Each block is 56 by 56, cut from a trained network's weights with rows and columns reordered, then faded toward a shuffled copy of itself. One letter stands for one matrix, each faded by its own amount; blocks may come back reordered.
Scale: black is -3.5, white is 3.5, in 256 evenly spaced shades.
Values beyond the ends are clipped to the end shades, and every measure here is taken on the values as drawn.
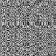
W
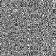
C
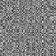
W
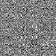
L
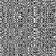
W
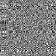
L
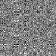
L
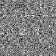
L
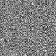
C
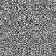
C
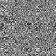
L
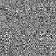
L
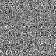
L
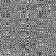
W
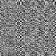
W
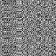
W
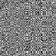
W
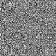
C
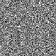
C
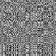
W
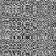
W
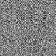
C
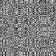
W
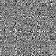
L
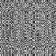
W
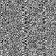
C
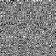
L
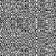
W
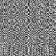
W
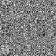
L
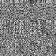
C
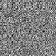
C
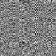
W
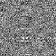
L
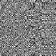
L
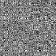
L
